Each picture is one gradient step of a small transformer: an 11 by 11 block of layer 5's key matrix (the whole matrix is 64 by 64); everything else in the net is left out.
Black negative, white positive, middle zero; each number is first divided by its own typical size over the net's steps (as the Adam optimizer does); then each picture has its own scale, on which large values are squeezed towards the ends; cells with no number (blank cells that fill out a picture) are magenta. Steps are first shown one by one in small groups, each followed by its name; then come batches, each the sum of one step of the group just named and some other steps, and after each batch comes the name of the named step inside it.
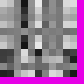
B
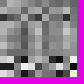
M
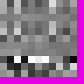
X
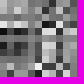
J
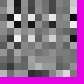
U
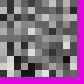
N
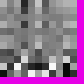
B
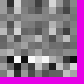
X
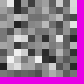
U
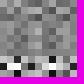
M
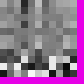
B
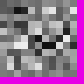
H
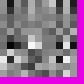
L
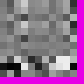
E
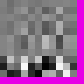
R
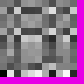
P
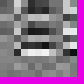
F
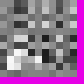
P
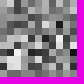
E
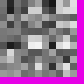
P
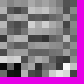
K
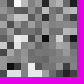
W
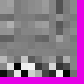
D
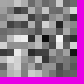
W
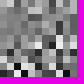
D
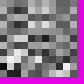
K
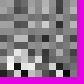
D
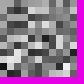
K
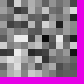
W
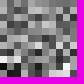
K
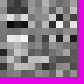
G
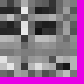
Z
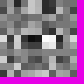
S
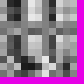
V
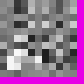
S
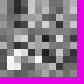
V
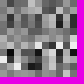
S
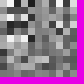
G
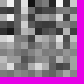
Z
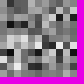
G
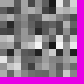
Z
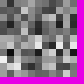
Z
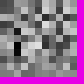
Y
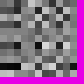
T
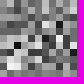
Y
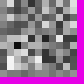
Y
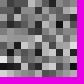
T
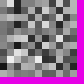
T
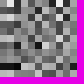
T
